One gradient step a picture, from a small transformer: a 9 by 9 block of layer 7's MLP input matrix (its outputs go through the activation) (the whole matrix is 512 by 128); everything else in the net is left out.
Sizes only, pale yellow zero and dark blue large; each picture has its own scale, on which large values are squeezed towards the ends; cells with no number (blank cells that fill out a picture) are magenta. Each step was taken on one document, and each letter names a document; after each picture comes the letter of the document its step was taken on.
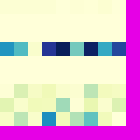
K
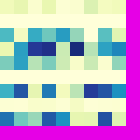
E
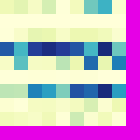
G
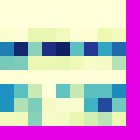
E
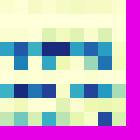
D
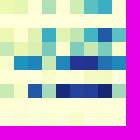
G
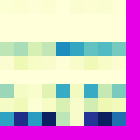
K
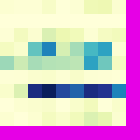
G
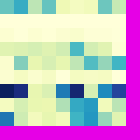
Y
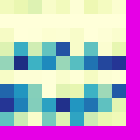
Y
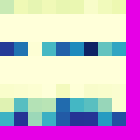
K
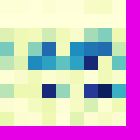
G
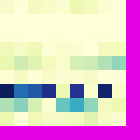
Y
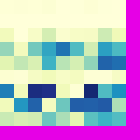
D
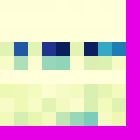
K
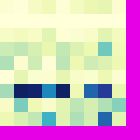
D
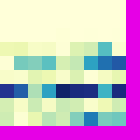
D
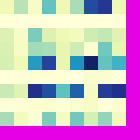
G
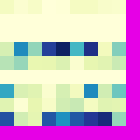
K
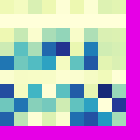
Y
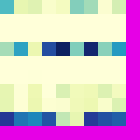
K
